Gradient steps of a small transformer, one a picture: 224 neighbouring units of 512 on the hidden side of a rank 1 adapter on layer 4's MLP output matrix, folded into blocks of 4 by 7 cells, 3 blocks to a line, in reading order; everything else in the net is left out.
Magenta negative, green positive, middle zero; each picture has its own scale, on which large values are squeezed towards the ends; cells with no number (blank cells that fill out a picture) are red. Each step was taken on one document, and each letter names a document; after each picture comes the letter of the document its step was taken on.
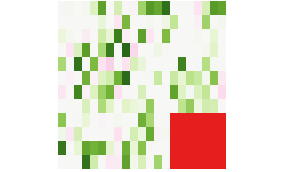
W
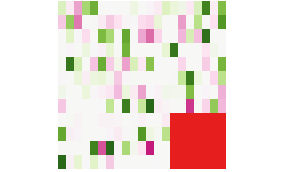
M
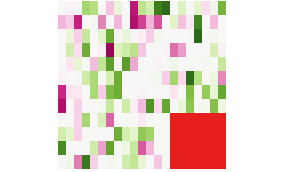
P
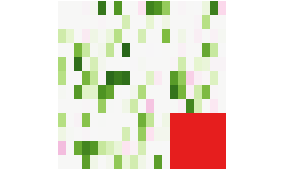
W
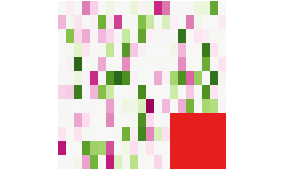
P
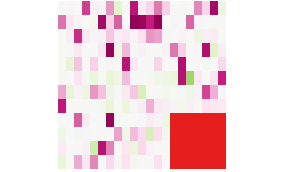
P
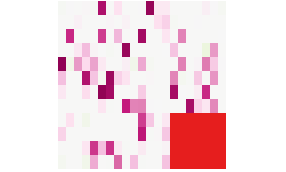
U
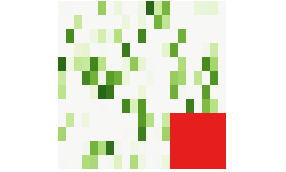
U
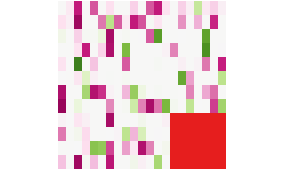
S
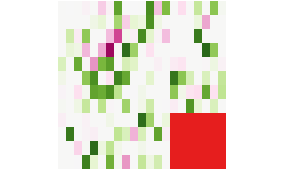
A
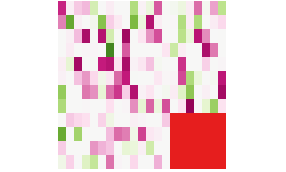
M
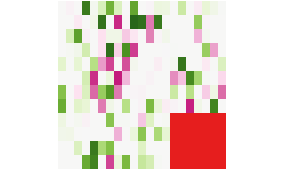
A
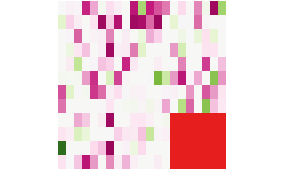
P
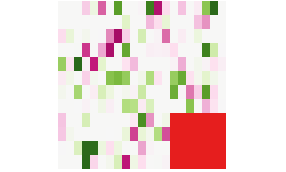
W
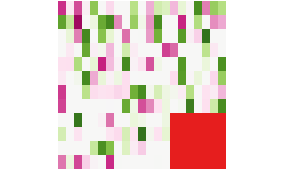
M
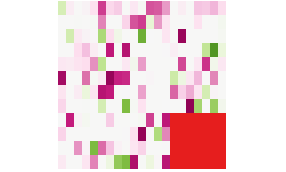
U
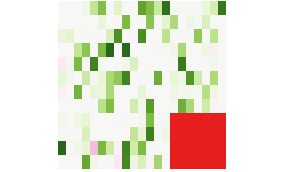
W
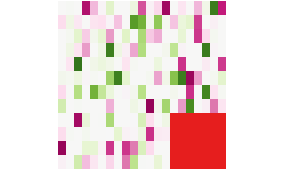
P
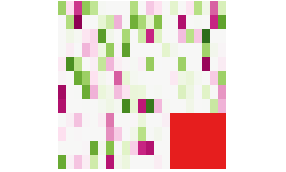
M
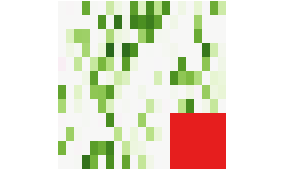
A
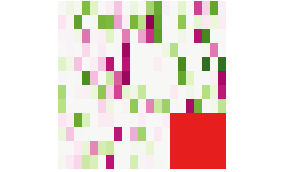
S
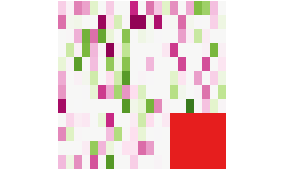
M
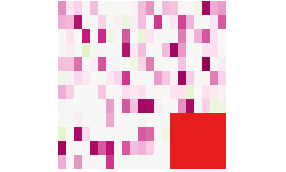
M
